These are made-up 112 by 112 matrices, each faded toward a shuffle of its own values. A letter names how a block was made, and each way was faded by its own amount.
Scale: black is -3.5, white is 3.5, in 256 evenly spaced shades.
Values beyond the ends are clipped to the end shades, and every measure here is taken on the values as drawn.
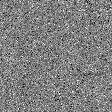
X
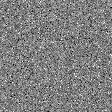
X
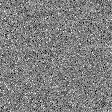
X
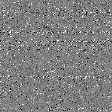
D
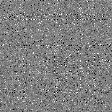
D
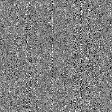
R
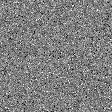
X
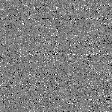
D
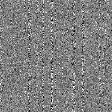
R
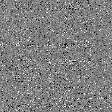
D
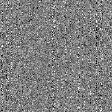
R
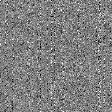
R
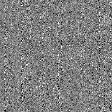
R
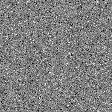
X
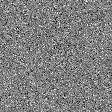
X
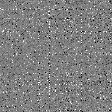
D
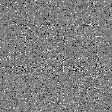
D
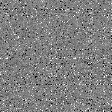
D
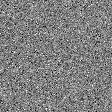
X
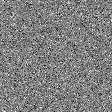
X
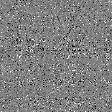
D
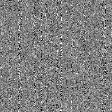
R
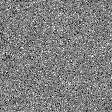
X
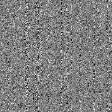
R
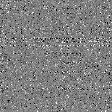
D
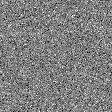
X
